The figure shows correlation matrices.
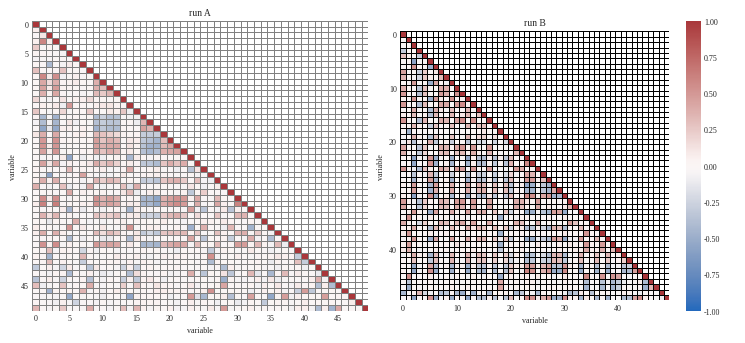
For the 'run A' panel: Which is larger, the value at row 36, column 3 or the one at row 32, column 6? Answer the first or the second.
the first
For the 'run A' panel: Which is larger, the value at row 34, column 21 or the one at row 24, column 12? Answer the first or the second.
the second
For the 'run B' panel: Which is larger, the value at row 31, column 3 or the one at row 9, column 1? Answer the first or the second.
the second
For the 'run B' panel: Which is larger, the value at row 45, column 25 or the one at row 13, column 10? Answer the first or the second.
the second
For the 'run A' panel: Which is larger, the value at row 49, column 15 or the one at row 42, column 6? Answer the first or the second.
the first
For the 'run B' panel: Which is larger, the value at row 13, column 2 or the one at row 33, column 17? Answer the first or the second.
the second
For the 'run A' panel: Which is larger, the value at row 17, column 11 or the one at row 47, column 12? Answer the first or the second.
the second
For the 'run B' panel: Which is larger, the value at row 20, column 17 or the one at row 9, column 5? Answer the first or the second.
the first
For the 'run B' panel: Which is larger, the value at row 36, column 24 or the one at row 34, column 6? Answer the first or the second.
the second
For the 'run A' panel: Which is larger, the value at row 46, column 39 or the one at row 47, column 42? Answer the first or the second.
the second
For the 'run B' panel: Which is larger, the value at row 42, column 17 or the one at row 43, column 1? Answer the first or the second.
the first
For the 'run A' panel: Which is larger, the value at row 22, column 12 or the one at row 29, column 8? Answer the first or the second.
the first
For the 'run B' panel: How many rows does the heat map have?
50
